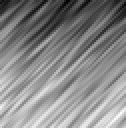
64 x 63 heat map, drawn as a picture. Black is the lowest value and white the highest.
There are no lone odd cells. Overall the values sit about 50% of the way up the scale. Streaks slant up to the right. Values rise toward the bottom. No row or column stands out.
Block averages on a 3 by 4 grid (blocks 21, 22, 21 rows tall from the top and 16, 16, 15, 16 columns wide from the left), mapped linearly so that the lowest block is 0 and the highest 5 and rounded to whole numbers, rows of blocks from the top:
1 0 0 0 / 3 3 3 3 / 5 5 4 5
